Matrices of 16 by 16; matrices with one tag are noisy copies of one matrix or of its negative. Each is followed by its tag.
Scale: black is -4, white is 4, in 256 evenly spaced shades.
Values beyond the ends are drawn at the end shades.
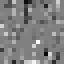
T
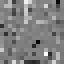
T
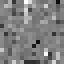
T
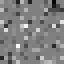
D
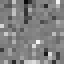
T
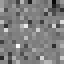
D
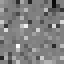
D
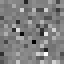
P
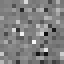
P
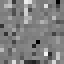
T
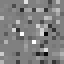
P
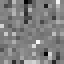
T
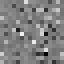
P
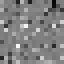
D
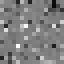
D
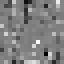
T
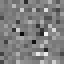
P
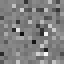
P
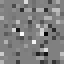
P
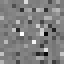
P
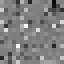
D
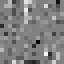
T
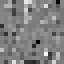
T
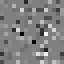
P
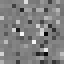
P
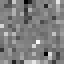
T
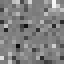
D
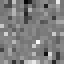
T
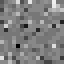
D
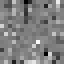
T
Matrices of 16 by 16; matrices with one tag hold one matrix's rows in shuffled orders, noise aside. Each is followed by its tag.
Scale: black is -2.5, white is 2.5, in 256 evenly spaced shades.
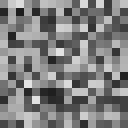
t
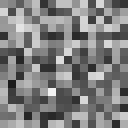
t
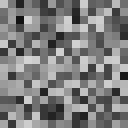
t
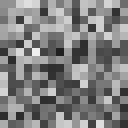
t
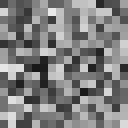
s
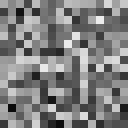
t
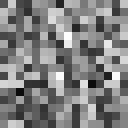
s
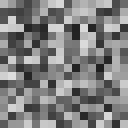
s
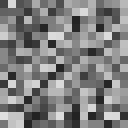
s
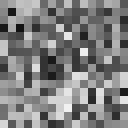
t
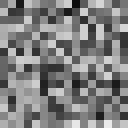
t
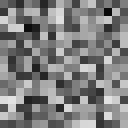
s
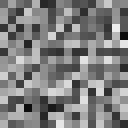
t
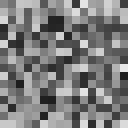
t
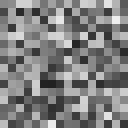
t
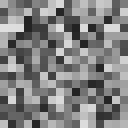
s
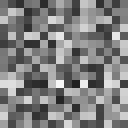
s
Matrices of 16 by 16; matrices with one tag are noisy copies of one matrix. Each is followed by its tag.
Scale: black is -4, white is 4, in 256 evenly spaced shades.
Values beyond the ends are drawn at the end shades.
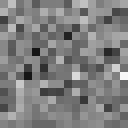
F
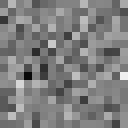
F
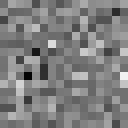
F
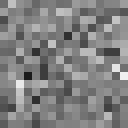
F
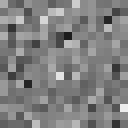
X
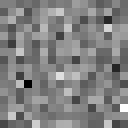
X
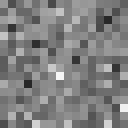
X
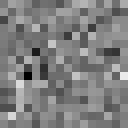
F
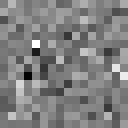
F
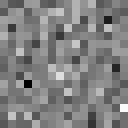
X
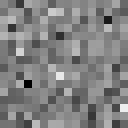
X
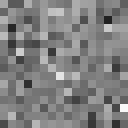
X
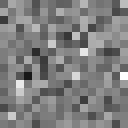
F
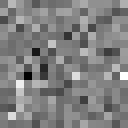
F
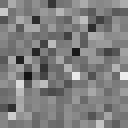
F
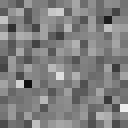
X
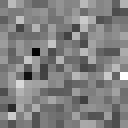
F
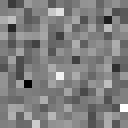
X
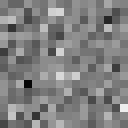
X
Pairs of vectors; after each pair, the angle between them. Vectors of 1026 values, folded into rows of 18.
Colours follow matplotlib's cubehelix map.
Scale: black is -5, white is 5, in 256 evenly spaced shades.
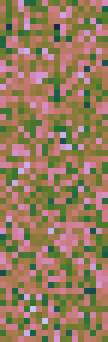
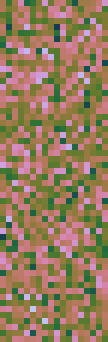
nearly parallel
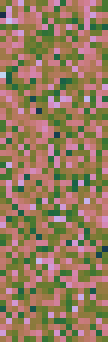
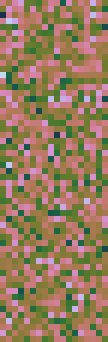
nearly parallel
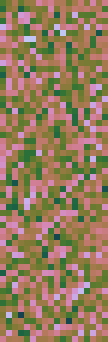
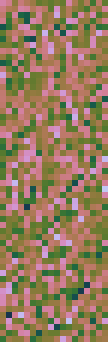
nearly opposite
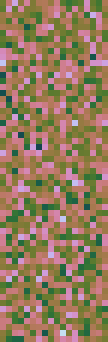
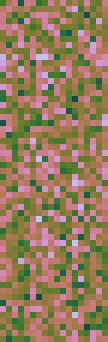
partly aligned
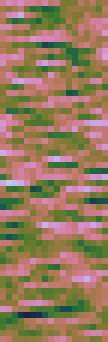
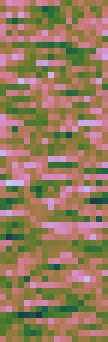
nearly parallel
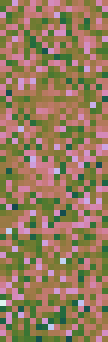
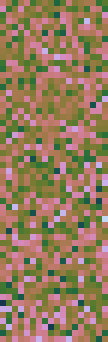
nearly opposite
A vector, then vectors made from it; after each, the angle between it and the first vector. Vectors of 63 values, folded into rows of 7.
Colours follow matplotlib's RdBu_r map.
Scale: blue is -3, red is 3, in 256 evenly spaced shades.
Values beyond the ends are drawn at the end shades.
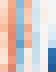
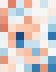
partly aligned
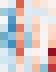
nearly opposite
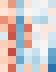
nearly parallel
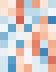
partly opposed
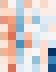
nearly parallel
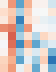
nearly parallel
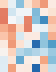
partly aligned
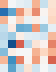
partly opposed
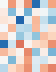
orthogonal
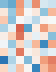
partly opposed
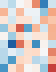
partly opposed
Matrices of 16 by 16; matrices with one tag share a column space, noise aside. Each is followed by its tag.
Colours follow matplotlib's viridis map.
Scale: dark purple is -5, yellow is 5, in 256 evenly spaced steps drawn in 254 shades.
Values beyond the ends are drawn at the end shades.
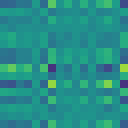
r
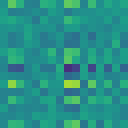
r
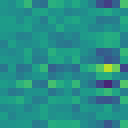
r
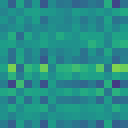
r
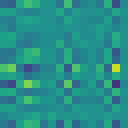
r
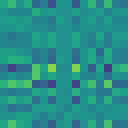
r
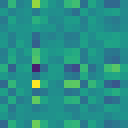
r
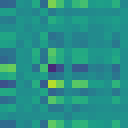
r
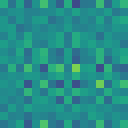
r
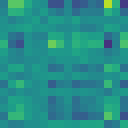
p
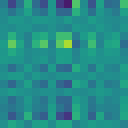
p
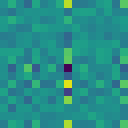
r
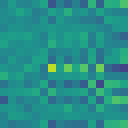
r
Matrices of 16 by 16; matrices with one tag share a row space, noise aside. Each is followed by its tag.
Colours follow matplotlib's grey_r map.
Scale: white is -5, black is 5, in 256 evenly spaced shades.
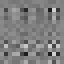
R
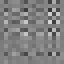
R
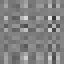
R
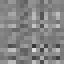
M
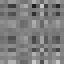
M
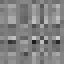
M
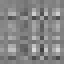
M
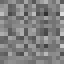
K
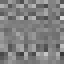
K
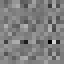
R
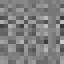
K
